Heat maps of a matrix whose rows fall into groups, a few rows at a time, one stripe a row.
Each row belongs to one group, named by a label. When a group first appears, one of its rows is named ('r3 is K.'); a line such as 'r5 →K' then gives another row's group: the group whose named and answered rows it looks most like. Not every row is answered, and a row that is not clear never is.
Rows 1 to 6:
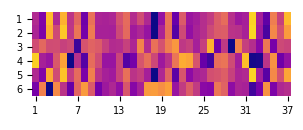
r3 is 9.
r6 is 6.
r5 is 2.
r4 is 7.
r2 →2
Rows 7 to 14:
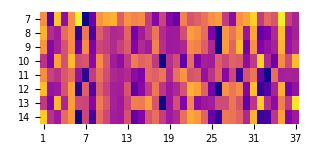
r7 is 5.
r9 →7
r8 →7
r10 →2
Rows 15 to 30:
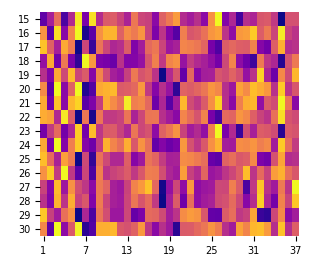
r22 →7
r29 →7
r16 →5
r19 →2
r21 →5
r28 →2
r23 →9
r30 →5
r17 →7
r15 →9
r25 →7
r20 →5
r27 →2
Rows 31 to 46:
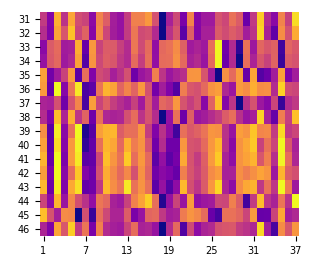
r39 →5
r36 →5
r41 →5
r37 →9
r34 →9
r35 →7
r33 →9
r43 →5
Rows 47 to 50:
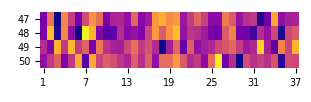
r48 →6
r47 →6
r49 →2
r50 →9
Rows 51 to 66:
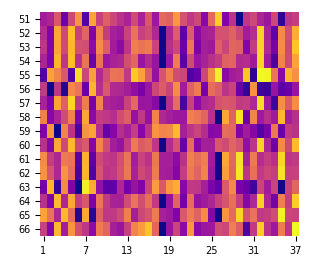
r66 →2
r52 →2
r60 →2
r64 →2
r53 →2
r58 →7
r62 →7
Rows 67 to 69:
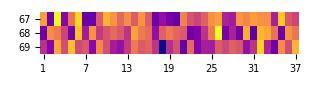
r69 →2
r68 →9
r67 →5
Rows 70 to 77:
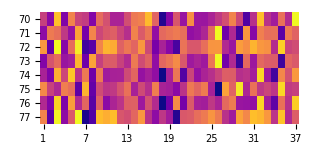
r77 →5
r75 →7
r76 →2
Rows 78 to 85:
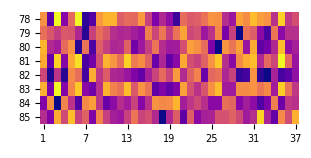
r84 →6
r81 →5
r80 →7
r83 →5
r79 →9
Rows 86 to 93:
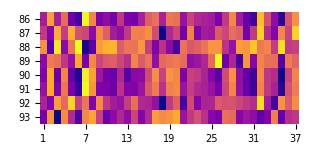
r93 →6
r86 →6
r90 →6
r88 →5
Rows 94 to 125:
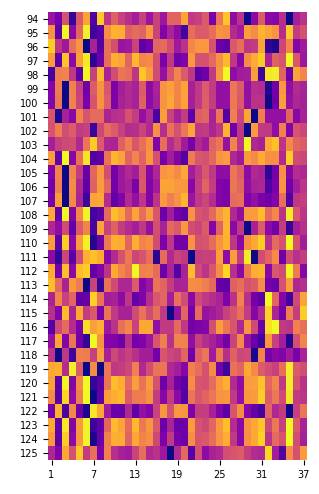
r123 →5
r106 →6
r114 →6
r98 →9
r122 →6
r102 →9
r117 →6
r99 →6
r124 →5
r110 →5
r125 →2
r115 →2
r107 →6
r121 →5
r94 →9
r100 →6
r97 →5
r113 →7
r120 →5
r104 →5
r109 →9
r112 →5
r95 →5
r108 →5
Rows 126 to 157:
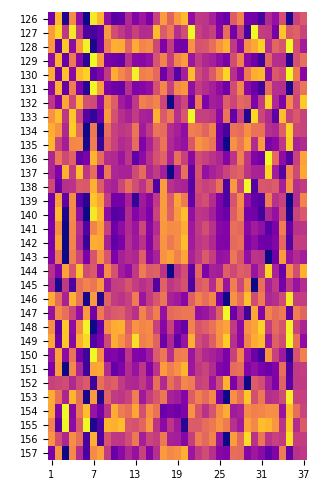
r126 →6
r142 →6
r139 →6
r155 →5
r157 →6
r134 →7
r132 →2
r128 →5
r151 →6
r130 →5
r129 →6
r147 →9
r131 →6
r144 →2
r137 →2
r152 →9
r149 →5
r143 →6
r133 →9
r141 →6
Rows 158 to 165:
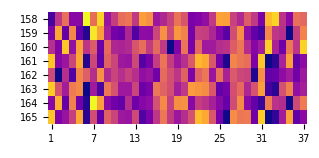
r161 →7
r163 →7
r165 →7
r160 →2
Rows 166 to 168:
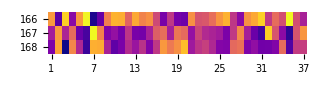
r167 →6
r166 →5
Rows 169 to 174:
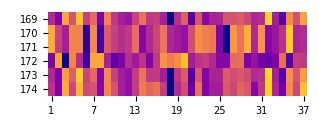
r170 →7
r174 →2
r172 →6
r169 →2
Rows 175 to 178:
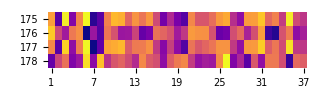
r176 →7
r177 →5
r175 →5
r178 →9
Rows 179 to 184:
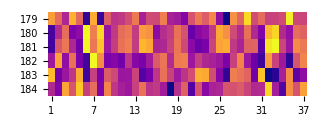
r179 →7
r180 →9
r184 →2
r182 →6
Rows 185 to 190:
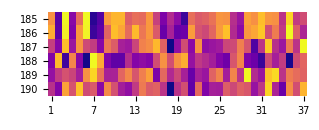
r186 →5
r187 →2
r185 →5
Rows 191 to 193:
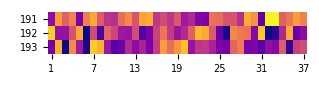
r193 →6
